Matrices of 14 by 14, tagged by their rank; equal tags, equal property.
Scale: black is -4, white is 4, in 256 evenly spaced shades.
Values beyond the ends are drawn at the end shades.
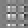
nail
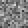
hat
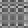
nail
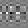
nail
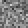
hat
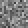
hat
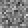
hat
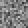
hat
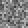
hat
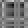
nail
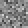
hat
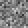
hat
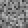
hat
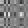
nail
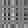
nail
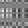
nail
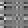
nail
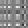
nail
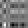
nail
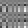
nail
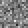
hat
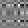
nail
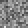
hat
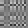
nail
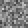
hat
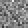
hat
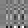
nail
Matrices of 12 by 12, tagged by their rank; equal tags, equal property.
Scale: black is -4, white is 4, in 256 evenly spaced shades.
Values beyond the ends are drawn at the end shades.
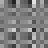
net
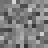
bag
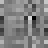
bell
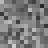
bag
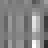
net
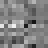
bell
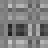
net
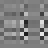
net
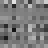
bell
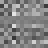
bell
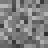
bag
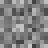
bell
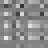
bell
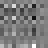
bell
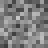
bag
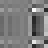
net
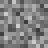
bag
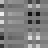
net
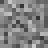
bag
